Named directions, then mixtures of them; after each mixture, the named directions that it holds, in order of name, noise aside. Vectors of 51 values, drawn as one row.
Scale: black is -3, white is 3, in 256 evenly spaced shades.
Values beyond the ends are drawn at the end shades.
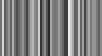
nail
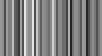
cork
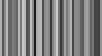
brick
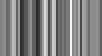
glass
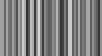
brick, nail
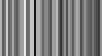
brick, cork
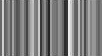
nail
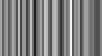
brick, glass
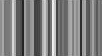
cork, glass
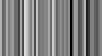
cork, nail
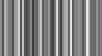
brick, cork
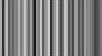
brick, nail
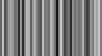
brick, cork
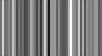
glass, nail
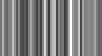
glass, nail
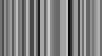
brick, nail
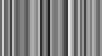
nail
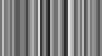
nail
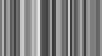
glass, nail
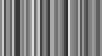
cork, nail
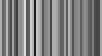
brick, cork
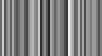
nail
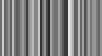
nail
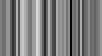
glass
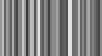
brick, nail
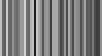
brick, cork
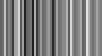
cork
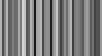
brick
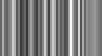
glass, nail
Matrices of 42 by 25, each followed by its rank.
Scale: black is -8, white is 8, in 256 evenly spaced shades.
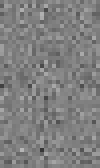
five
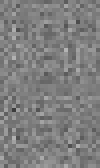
five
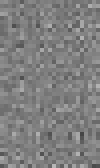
five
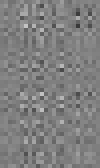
three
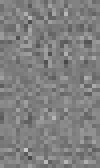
five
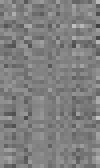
three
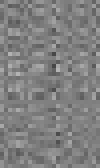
three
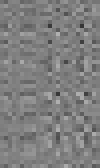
three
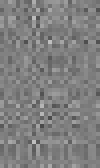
three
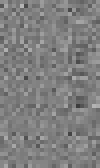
five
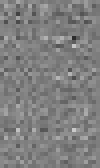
five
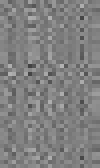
three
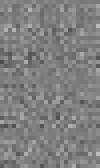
five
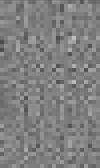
five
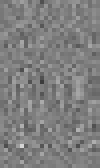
five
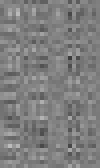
three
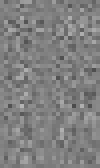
five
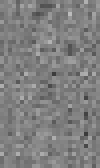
five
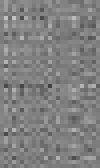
three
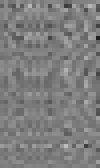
three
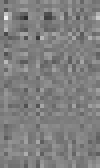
three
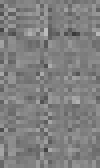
three
